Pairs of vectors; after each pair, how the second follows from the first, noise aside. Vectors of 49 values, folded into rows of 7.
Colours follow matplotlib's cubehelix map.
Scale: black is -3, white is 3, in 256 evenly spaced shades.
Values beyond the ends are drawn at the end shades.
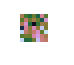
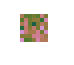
shrunk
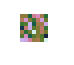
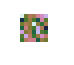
reversed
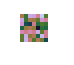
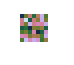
reversed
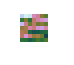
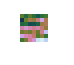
reversed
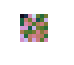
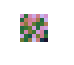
reversed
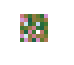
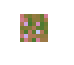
shrunk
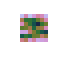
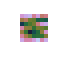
reversed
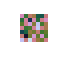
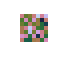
reversed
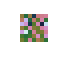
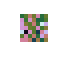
reversed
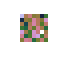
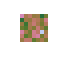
shrunk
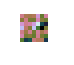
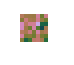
shrunk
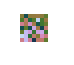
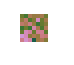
shrunk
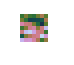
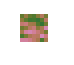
shrunk
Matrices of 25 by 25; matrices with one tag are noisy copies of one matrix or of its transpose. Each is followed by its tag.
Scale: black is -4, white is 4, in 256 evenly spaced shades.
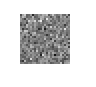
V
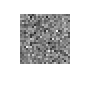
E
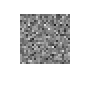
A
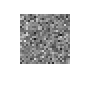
V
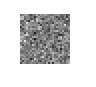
V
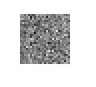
E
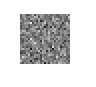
A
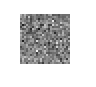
E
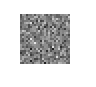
A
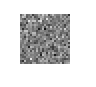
V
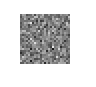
A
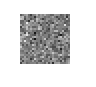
V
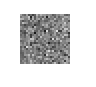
E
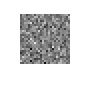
A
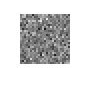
V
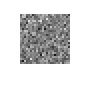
V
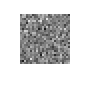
V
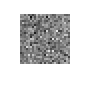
E
